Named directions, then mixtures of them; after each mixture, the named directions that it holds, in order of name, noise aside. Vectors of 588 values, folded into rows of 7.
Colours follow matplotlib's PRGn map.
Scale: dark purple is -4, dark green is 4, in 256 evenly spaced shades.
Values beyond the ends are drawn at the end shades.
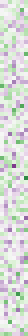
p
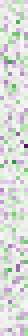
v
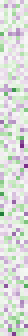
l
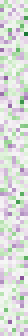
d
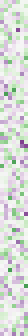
d, l, v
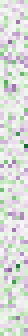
v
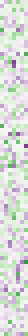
p, v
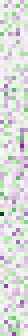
l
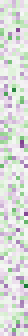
d, l, v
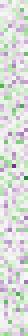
p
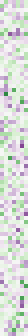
d, l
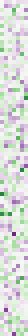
d, l
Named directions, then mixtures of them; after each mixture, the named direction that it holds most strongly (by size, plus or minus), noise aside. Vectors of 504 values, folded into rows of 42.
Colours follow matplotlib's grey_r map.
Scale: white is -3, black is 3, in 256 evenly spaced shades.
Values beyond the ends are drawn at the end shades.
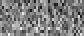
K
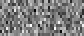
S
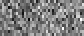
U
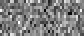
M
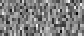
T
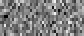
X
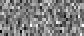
T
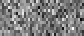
U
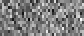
U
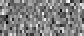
T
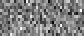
M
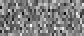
S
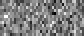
X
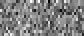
M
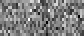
U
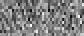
U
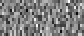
T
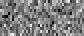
X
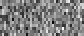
T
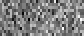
U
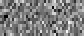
X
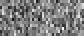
U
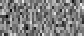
T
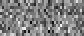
M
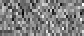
U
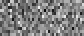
U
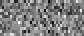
M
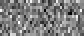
M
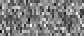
S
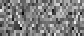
U
